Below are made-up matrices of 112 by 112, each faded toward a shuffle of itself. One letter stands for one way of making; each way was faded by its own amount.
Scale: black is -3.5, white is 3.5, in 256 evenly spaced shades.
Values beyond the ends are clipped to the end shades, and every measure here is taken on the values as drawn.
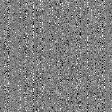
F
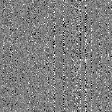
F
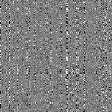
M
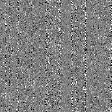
F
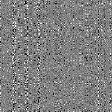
M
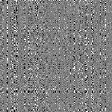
M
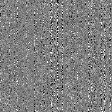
F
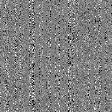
F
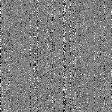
F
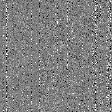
F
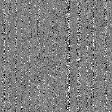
F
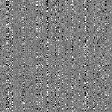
M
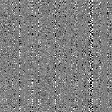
M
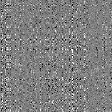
M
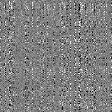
M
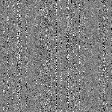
F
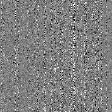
F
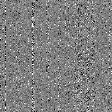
F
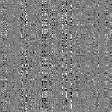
M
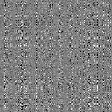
M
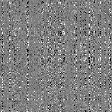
M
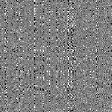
M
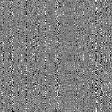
M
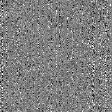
F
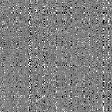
M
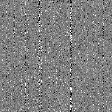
F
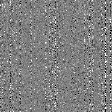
F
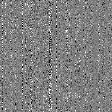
F
